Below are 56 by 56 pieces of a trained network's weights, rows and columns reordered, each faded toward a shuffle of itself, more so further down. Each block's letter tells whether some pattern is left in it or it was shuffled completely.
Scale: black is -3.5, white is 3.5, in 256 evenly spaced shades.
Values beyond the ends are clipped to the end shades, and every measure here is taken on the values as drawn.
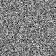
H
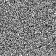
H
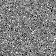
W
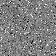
W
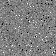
W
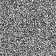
H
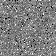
W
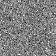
H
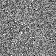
W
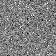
H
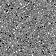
W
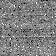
H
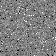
W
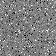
W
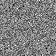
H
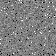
H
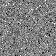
H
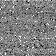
H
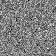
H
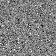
W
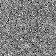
W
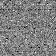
H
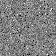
W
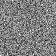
W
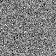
W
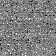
H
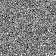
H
